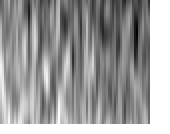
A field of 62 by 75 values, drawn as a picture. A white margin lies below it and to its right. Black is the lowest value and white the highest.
The ninth with the lowest average is the top right. Neither half mirrors the other. Values rise toward the bottom left. Streaks run downward.
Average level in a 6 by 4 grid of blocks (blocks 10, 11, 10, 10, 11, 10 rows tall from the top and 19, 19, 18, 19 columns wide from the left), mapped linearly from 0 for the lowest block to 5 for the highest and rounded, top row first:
2 1 1 0 | 3 1 1 1 | 4 2 2 1 | 4 3 2 2 | 4 3 2 2 | 5 4 3 2
